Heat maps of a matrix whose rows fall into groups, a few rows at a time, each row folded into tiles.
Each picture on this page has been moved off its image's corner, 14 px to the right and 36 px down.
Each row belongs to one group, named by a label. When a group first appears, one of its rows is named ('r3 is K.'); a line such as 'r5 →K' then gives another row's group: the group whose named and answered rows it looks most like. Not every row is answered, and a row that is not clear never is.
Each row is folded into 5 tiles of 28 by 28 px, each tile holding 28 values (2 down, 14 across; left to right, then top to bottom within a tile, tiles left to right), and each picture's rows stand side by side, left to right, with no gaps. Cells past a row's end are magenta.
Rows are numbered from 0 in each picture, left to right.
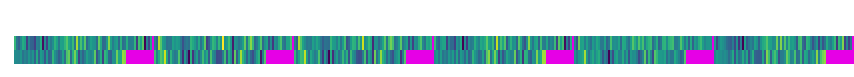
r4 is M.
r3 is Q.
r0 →Q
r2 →M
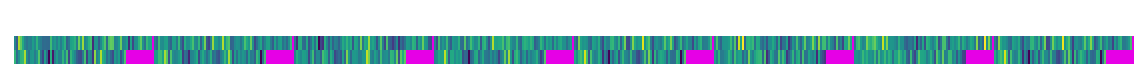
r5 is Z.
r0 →M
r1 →M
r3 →M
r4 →M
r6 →Z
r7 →M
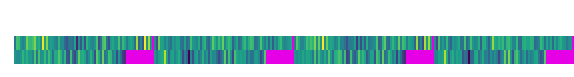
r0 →Z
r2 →Z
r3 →M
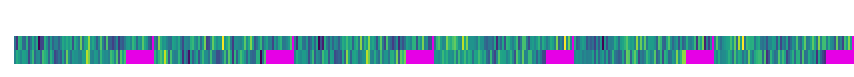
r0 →Q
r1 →M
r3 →Z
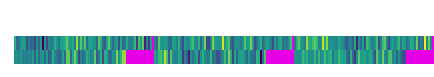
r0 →Q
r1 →M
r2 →Z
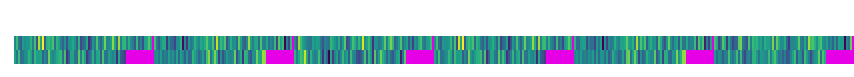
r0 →Z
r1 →Q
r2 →M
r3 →Z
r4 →Q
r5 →Q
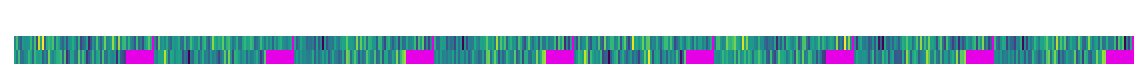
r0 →Z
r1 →M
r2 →Q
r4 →M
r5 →Z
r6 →Q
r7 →Q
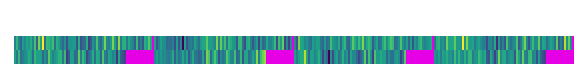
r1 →Q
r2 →M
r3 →Z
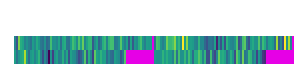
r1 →Z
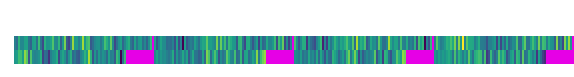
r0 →M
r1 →Q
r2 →Q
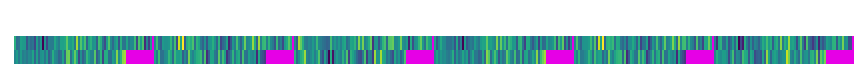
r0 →Q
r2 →M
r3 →Q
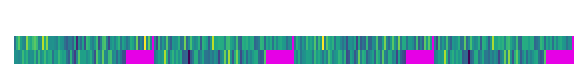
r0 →Z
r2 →Z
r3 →M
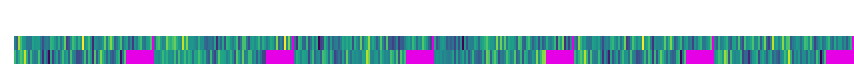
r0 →M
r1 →Z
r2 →Q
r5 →M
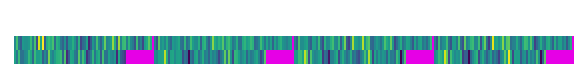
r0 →Z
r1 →M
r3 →M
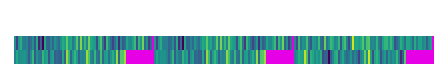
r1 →Q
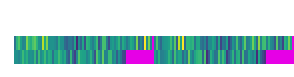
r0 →Z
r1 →Z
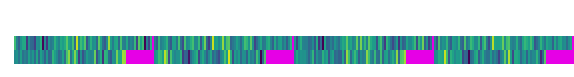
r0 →Q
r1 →M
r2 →Q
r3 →M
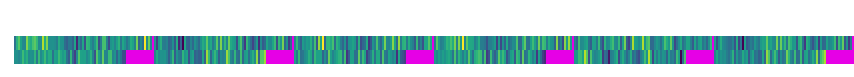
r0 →Z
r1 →Q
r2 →Z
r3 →Z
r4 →M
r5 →Q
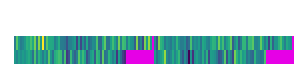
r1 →M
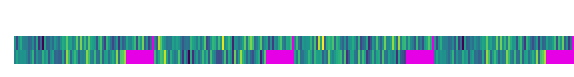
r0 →Q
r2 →Z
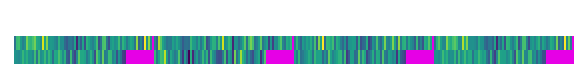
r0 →Z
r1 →M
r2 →Z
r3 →Z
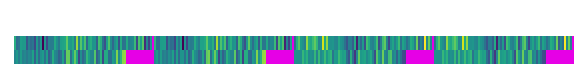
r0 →Q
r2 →Z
